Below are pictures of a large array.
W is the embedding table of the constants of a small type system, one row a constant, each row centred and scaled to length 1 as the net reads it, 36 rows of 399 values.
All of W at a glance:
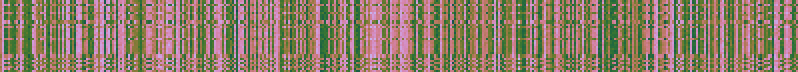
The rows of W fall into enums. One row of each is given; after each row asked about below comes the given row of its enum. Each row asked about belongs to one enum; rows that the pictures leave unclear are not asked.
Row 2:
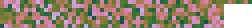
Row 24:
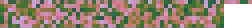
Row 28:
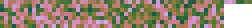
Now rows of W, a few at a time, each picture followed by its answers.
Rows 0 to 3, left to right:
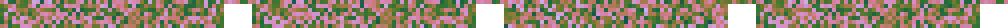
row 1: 24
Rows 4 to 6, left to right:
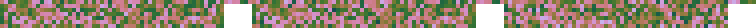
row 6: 28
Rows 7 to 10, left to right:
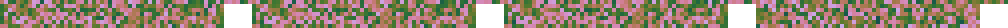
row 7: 24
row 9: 24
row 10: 2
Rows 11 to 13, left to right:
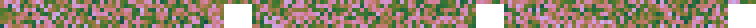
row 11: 2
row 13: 28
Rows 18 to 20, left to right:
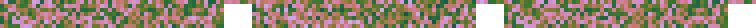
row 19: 28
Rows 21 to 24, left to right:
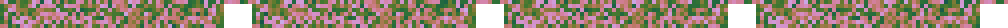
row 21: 24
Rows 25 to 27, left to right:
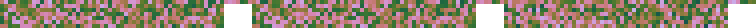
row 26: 24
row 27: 28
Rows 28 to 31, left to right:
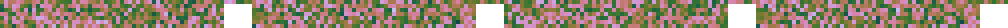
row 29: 2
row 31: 2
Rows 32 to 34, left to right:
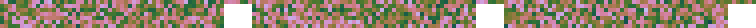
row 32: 24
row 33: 28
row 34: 2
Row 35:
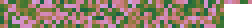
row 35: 24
